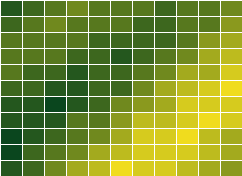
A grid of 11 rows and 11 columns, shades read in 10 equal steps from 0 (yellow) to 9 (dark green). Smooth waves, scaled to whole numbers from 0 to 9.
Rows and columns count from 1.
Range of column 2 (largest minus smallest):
2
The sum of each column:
82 77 73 68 63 55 47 43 33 31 27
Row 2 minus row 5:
1 -1 -2 -2 -1 -1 1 2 3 3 3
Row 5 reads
6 7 7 8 7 7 6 5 3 3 1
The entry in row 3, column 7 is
7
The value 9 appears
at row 7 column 3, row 9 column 1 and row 10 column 1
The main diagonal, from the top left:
8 6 6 7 7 7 4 2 0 2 4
